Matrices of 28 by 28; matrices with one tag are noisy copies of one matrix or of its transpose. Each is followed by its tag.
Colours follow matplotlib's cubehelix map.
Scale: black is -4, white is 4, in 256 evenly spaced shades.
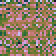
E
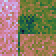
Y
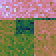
Y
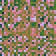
E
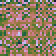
E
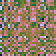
E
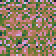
E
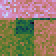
Y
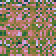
E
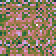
E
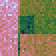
Y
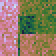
Y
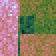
Y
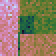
Y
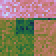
Y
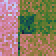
Y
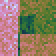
Y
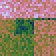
Y
